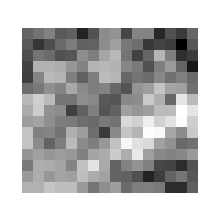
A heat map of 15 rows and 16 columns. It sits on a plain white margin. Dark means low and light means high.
Ninth with the highest average: middle right. Ninth with the lowest average: top right. Calmest part: bottom left. Histogram: bell-shaped. Mirror symmetry: none. Odd rows or columns: none.
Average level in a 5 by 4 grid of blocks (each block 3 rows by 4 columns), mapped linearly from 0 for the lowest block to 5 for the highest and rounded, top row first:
1 1 2 0 | 2 3 2 2 | 3 1 3 5 | 3 3 5 3 | 4 4 1 0
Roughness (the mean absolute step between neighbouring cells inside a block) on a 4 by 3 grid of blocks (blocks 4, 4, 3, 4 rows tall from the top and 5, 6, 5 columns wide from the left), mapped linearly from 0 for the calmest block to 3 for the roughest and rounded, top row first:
213
212
122
022
